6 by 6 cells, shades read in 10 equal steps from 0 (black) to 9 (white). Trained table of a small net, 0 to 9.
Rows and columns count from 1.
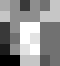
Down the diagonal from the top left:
6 5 9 8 4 4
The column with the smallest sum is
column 1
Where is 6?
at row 1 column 1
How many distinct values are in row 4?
4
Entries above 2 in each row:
5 6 5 5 5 4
